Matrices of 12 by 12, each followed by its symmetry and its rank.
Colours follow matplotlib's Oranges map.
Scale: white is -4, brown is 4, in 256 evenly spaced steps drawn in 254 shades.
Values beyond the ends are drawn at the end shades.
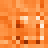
antisymmetric, rank two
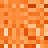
antisymmetric, rank two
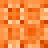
symmetric, rank two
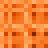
symmetric, rank two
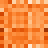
antisymmetric, rank two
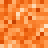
neither, full rank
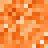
symmetric, full rank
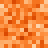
neither, full rank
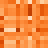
antisymmetric, rank two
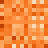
neither, rank two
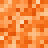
symmetric, full rank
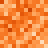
symmetric, full rank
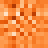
antisymmetric, rank two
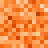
neither, full rank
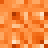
symmetric, rank two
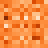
neither, rank two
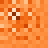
symmetric, rank two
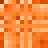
symmetric, rank two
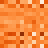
neither, rank two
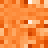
neither, rank two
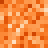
neither, full rank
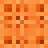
symmetric, rank two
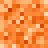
symmetric, full rank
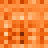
neither, rank two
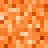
neither, full rank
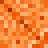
symmetric, full rank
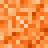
symmetric, full rank
